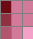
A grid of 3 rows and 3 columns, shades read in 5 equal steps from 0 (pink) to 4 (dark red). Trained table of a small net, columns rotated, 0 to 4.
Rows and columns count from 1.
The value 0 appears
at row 3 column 3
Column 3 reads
1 1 0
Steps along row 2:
down same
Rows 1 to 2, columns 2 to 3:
1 1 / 1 1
